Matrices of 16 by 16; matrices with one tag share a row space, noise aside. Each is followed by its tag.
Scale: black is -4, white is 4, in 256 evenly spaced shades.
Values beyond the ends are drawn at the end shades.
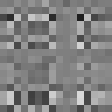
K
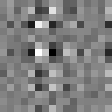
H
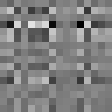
K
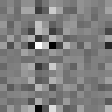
H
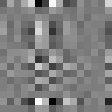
H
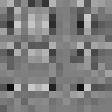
K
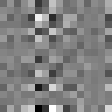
H
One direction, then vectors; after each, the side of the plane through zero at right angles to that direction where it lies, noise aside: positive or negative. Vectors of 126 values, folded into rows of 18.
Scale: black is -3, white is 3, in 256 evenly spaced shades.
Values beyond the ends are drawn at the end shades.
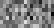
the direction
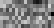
positive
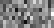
negative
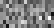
positive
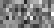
negative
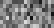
positive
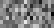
positive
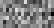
positive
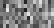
negative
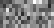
negative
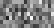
negative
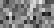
negative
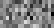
positive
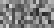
negative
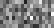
negative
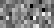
positive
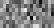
positive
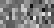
positive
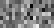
positive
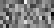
positive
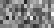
negative
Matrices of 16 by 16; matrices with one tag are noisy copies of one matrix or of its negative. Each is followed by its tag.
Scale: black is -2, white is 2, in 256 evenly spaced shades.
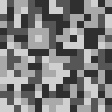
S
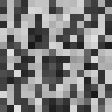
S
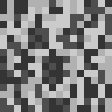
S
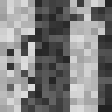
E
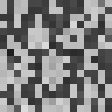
S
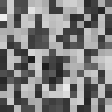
S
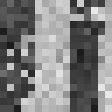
E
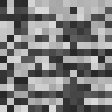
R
